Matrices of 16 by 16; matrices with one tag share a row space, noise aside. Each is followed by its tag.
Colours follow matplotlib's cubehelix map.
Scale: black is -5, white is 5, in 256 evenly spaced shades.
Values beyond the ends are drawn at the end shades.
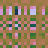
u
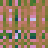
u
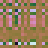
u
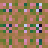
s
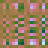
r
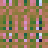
s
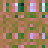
r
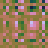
r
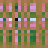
u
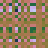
u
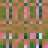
s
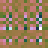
s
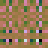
s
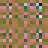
s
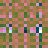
s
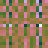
s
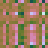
r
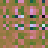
r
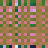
u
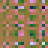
r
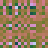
u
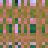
u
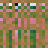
u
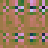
r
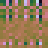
s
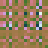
s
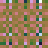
s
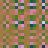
r
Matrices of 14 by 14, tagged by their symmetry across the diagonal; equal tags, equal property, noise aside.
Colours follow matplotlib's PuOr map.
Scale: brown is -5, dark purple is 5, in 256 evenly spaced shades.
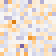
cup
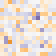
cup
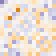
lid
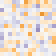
cup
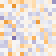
cup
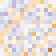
lid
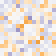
lid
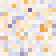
cup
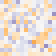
cup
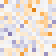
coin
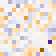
coin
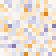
coin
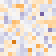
coin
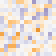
coin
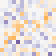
cup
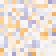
coin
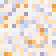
lid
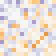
lid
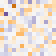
coin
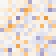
lid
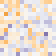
cup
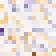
cup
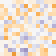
cup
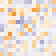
lid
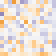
coin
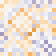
lid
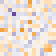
lid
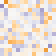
coin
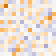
lid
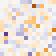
coin
